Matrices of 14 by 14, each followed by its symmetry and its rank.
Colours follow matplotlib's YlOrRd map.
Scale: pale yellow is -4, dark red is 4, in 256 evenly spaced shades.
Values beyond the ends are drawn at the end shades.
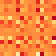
antisymmetric, rank two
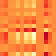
neither, rank one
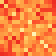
symmetric, full rank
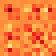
symmetric, rank three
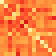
symmetric, full rank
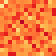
symmetric, full rank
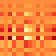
neither, rank one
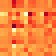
antisymmetric, rank two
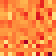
neither, rank three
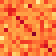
symmetric, full rank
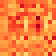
neither, rank three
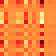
neither, rank one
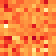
neither, rank three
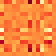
antisymmetric, rank two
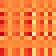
neither, rank one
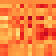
neither, rank two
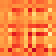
antisymmetric, rank two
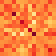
symmetric, rank three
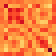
symmetric, rank three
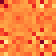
symmetric, rank three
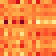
neither, rank two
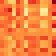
neither, rank two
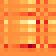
neither, rank one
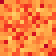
symmetric, full rank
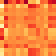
antisymmetric, rank two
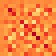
symmetric, rank three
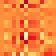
neither, rank two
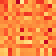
neither, rank three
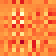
neither, rank two
